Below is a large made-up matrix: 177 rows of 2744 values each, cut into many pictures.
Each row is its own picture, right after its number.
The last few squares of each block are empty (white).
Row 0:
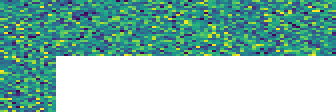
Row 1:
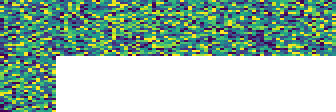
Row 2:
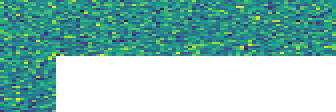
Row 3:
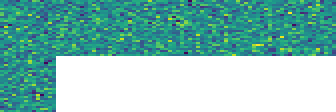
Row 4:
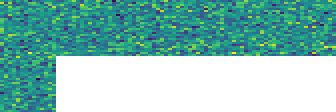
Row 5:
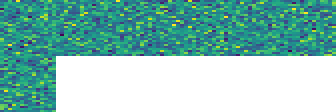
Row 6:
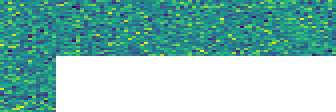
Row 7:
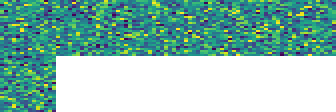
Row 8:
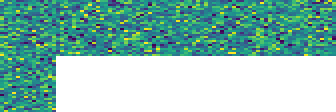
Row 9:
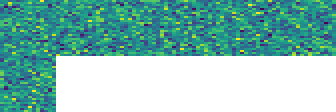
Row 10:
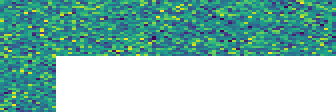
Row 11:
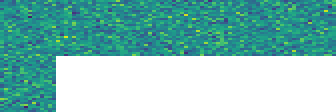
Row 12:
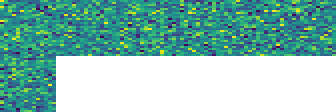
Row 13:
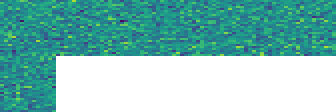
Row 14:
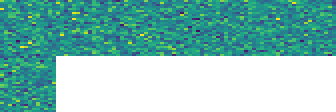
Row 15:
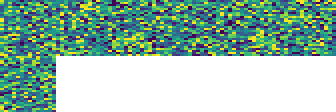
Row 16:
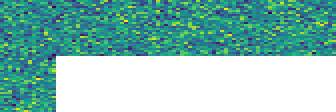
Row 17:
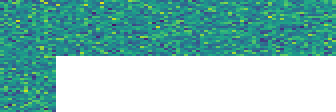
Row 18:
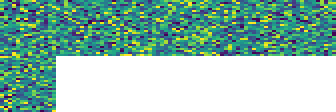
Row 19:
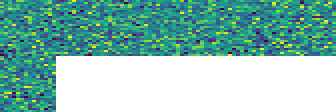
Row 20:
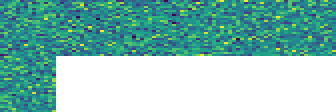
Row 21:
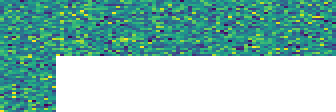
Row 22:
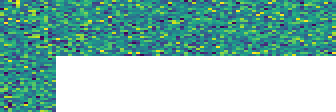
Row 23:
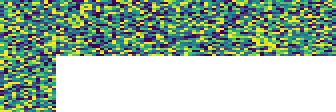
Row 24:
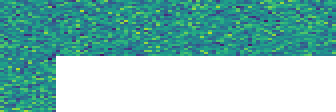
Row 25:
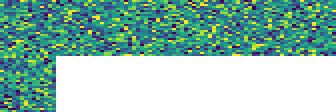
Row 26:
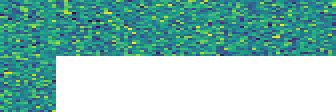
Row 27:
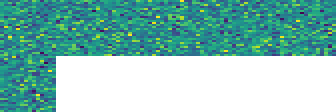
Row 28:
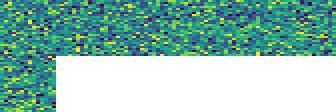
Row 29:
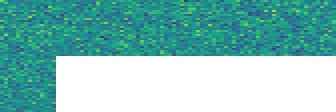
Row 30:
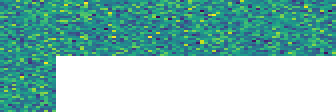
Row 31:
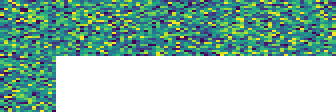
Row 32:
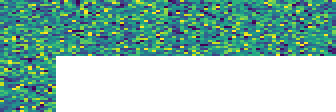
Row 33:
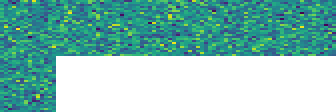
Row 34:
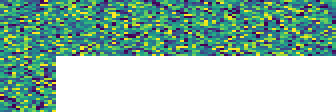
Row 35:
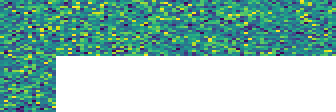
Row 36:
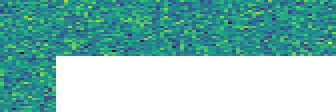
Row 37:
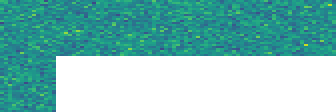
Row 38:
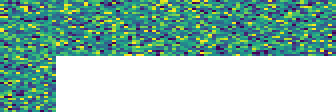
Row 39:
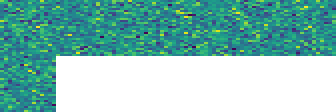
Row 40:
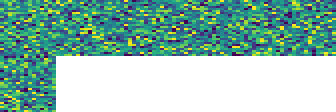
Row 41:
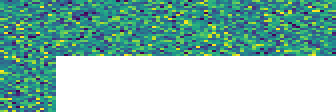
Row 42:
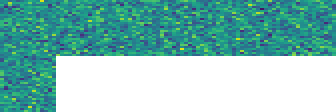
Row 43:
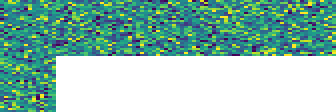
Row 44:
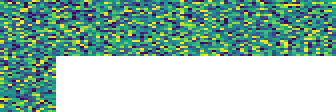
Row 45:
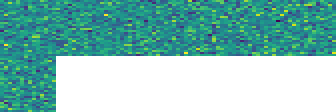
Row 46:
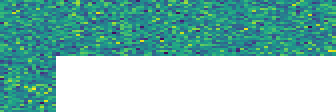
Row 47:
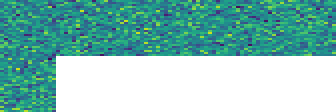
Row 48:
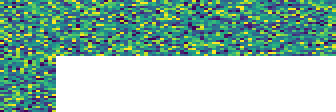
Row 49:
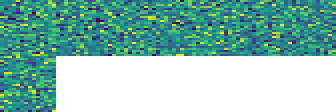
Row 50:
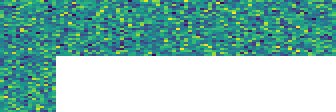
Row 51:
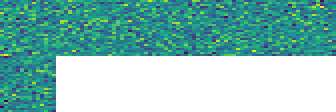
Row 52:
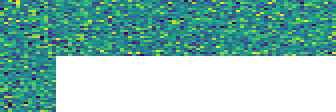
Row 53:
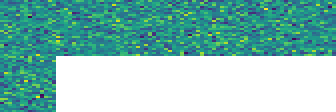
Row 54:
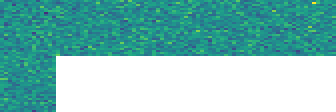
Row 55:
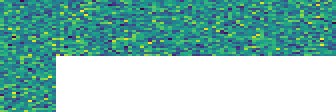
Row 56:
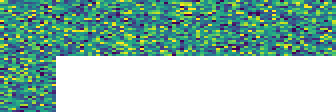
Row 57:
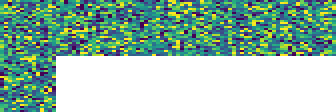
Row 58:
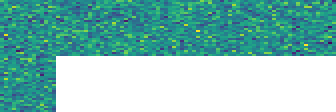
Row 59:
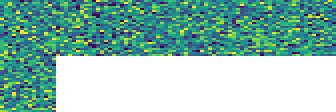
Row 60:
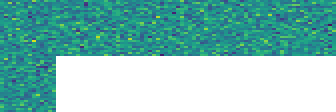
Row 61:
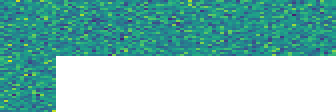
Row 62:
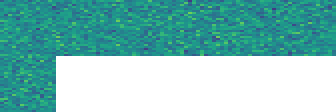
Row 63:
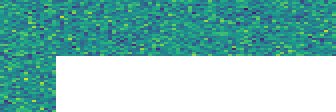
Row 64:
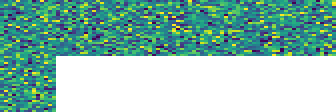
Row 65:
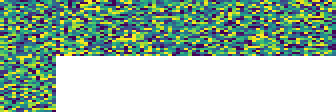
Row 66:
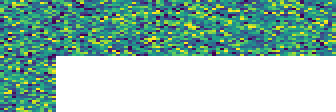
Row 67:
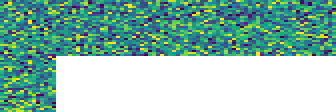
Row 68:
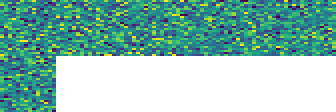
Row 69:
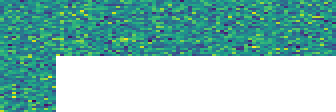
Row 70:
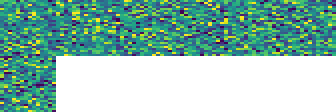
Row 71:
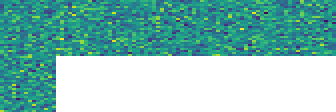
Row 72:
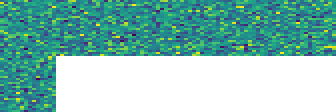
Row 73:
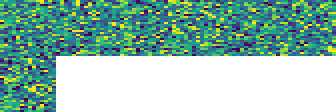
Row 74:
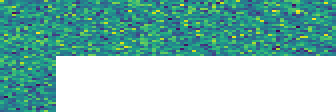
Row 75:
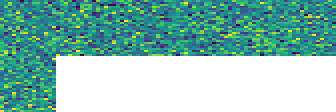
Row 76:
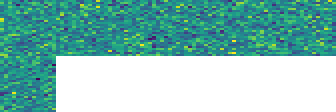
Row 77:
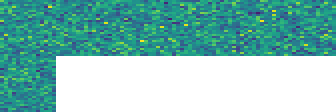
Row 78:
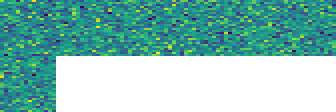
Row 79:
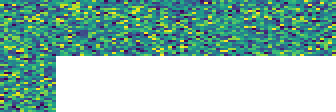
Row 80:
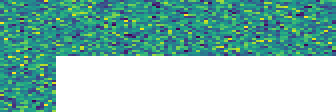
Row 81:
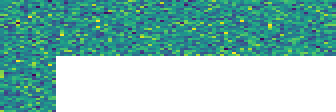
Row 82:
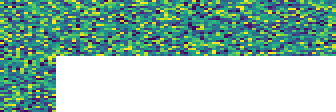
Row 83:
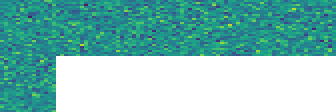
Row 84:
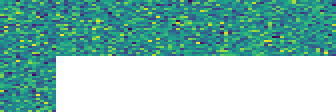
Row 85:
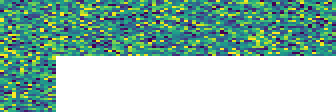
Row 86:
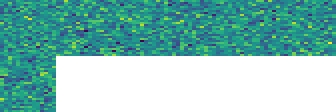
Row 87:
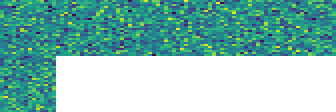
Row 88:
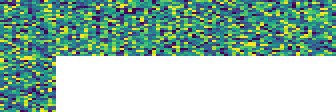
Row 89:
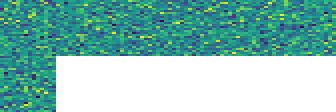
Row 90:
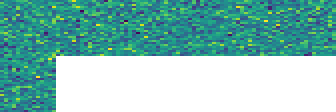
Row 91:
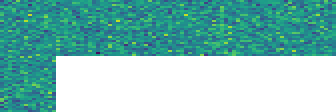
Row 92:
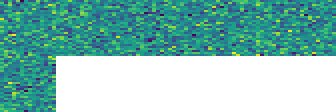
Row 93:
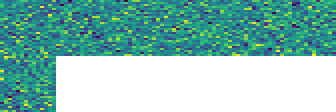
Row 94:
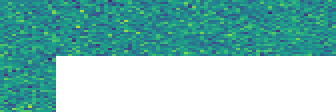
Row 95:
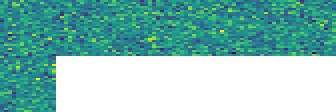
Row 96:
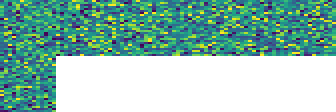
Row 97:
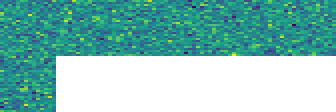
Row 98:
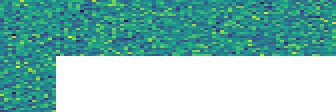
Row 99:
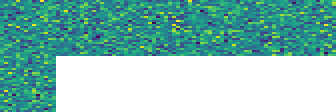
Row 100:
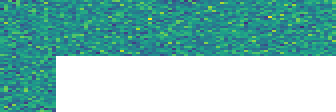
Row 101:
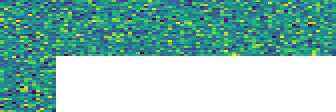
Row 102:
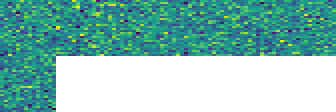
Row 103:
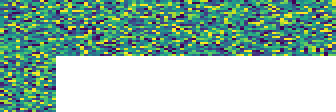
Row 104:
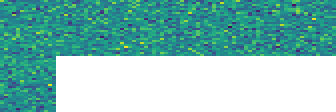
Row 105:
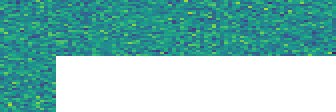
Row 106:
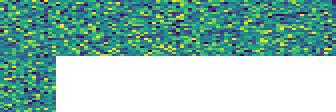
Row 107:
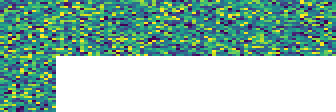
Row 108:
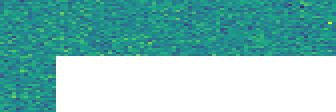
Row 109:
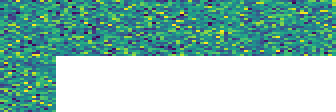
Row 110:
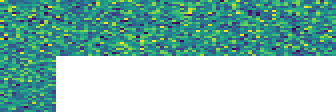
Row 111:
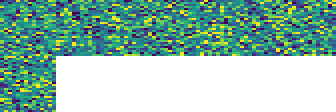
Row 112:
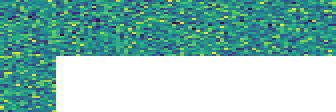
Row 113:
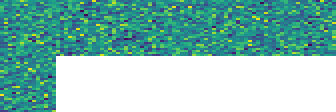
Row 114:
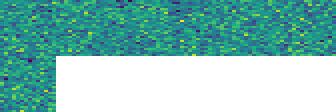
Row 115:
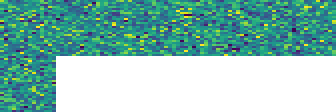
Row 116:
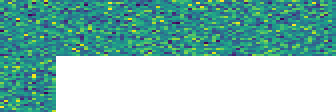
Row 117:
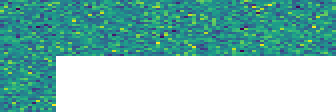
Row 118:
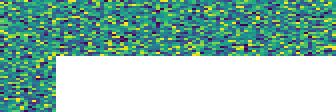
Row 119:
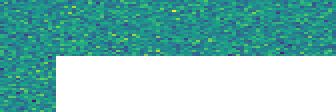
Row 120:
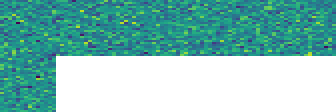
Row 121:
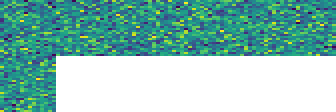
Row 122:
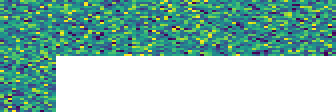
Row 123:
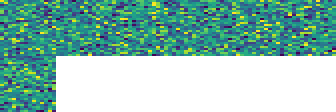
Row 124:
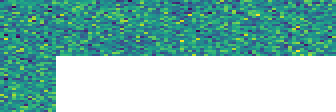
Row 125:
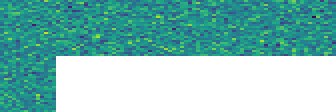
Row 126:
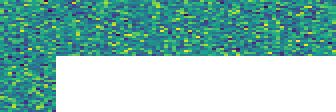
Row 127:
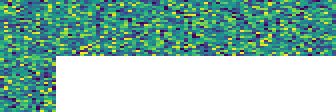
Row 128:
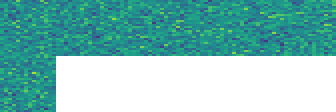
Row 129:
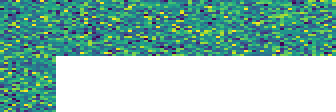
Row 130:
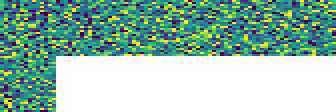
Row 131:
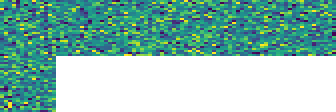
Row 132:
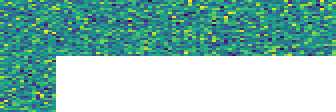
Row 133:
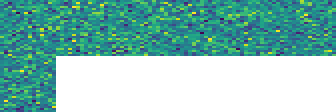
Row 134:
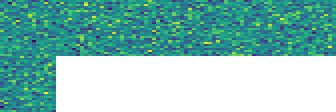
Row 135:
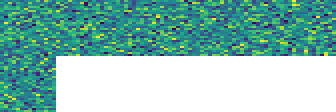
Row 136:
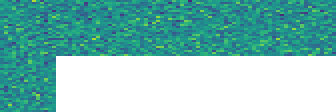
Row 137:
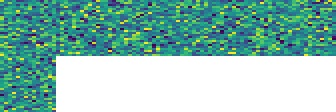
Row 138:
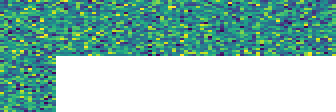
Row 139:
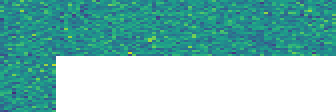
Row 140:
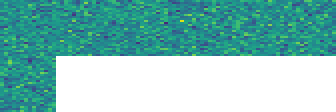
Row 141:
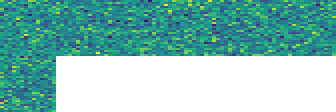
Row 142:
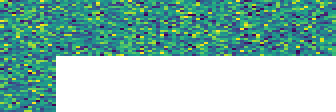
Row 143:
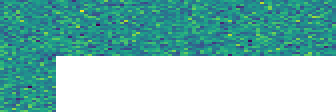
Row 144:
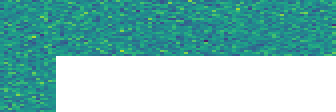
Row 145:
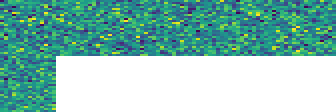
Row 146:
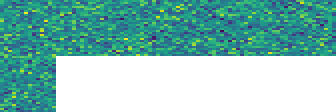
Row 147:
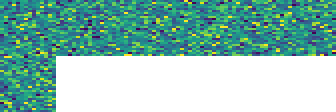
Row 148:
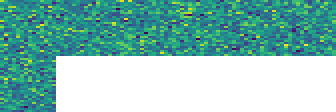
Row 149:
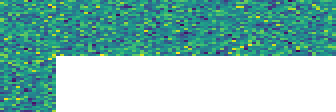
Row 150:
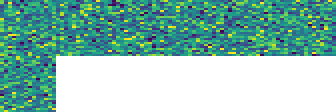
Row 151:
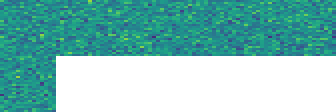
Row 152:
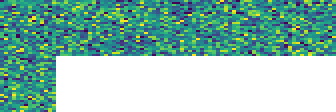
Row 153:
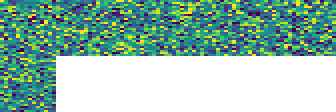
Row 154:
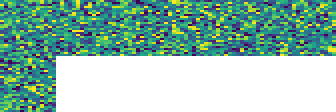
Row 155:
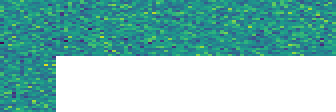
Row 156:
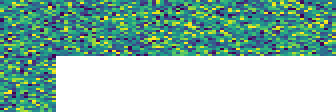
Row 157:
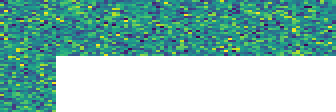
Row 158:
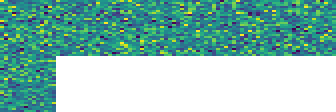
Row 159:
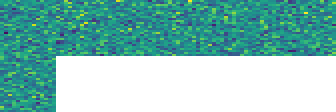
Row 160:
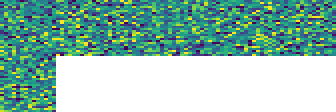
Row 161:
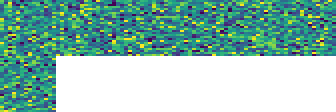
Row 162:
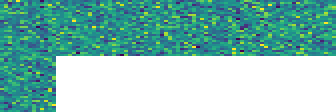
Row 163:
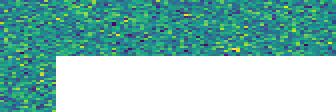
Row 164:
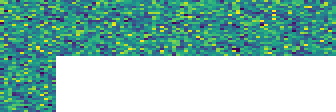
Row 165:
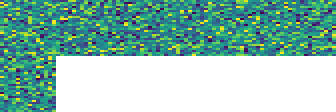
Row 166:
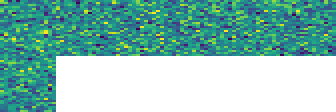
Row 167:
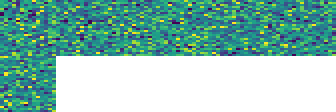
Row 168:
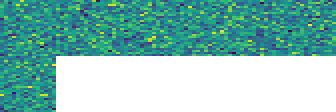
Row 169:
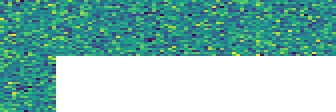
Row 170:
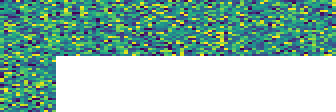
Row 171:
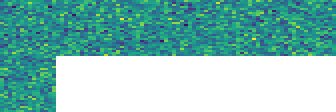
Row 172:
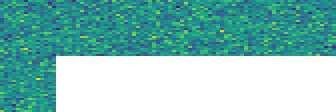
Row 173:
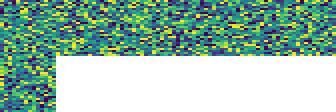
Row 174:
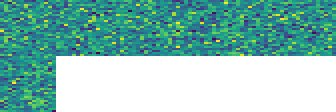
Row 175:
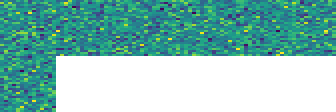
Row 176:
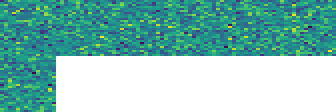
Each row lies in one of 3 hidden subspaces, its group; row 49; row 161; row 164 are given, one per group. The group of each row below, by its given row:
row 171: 164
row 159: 49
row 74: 164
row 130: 49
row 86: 164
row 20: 49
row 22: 49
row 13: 161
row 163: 164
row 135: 49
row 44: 49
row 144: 49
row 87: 164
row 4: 161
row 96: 161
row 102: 161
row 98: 161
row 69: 161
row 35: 161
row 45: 49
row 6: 161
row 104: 164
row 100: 49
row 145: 164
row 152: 164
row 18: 49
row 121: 161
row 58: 164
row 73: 164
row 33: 49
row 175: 161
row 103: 49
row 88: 164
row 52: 49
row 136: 49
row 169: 161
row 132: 49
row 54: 164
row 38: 49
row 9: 164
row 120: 161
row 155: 161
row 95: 161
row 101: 49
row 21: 161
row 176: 164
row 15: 161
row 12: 164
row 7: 164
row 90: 161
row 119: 161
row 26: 49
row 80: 164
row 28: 161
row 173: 164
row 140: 164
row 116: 49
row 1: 161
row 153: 164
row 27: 49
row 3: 49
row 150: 161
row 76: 161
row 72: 161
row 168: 161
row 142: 164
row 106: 49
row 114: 164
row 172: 161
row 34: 164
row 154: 164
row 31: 49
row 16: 161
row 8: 161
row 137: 161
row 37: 164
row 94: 161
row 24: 161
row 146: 161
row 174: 49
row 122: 49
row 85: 161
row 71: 161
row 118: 161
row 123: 164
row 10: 161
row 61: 49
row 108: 161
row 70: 49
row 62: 49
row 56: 164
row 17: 49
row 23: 161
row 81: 49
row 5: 49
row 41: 49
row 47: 161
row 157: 164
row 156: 161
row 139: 161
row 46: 164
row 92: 161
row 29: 164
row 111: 49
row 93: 49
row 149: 161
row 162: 164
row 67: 161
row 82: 161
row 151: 161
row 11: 49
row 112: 49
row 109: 49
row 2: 161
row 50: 164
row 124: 164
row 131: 49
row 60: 49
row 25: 49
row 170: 49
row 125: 49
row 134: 49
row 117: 164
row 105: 49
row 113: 161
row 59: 161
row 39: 164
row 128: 49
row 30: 49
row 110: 164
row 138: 161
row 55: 161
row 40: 49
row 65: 161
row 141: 49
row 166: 164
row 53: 49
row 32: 164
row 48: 161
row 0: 49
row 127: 164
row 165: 161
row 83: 49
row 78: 49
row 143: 161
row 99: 49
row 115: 164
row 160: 161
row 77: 164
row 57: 164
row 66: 161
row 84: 49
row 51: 49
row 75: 161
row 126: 164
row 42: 164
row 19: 161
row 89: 49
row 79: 164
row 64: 49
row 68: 49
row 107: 161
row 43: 49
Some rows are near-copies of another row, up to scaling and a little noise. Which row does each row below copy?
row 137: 8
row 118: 72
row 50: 87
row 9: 42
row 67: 28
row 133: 35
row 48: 82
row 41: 0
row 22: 52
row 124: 152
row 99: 64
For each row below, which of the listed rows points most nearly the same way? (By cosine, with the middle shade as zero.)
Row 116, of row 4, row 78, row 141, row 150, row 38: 141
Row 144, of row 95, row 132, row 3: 132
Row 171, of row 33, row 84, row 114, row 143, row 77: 114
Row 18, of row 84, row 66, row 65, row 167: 167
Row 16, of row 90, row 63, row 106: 63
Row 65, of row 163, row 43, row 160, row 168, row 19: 160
